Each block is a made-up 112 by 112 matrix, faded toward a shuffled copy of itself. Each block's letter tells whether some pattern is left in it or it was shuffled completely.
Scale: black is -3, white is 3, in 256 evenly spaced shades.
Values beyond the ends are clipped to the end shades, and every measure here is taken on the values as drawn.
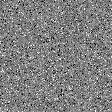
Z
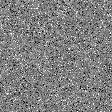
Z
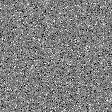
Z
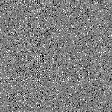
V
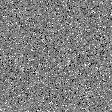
Z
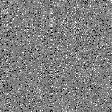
V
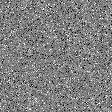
Z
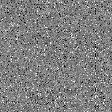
V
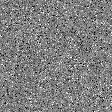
Z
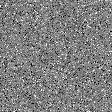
Z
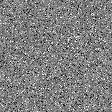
Z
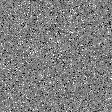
Z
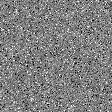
Z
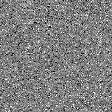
V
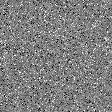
Z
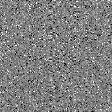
V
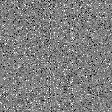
V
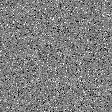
Z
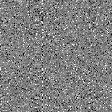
V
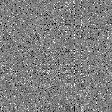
V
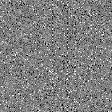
V
